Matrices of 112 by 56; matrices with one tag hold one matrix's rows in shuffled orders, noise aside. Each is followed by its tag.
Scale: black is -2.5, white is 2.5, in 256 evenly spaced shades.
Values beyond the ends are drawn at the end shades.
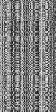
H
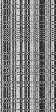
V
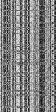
V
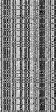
V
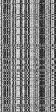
V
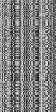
H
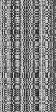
H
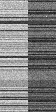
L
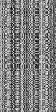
H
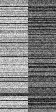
L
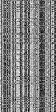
V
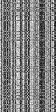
V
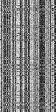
V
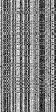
V
